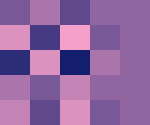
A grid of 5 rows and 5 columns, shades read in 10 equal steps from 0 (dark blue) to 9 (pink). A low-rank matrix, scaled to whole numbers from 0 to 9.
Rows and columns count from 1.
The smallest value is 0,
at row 3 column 3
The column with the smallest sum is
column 2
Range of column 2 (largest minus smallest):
6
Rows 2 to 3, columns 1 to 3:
8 2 9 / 1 8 0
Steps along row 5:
down up down up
